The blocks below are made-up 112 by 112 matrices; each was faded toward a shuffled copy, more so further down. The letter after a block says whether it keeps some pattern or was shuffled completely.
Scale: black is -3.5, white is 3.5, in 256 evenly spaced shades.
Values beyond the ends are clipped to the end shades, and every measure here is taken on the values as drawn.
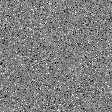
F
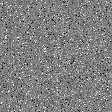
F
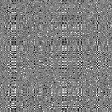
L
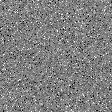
F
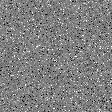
F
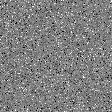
F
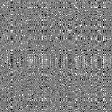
L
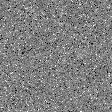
F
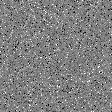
F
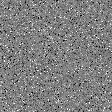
F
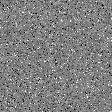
F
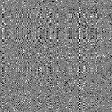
L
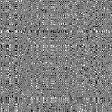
L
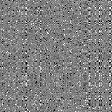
L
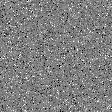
F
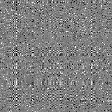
L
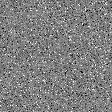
F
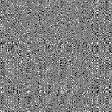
L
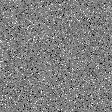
F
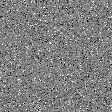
F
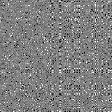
L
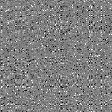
L
